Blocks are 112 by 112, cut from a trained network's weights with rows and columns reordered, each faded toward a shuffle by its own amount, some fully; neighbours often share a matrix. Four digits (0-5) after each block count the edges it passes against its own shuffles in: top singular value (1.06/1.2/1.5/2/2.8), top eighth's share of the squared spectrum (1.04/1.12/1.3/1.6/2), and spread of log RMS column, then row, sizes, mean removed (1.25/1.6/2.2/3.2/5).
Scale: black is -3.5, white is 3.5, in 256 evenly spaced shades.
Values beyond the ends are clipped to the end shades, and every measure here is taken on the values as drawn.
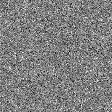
1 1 0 0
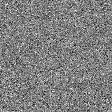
0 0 0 0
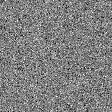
0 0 0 0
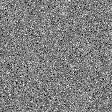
0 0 0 0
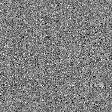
1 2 0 2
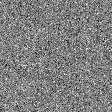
0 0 0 0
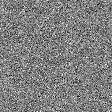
2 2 0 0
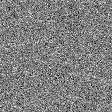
0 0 0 0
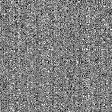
3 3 1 2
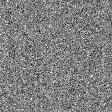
1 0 0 0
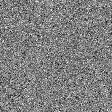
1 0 0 0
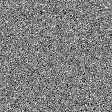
1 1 0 0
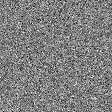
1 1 0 0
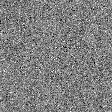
0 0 0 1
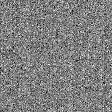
2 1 0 1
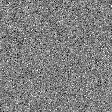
1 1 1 0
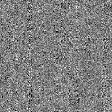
3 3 3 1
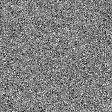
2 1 1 0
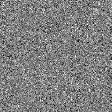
3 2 2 0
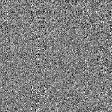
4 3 3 1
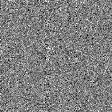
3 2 2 0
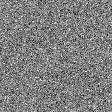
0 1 0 1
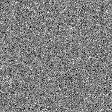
1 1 0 2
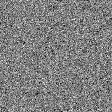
2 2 0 1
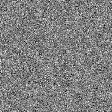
2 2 0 1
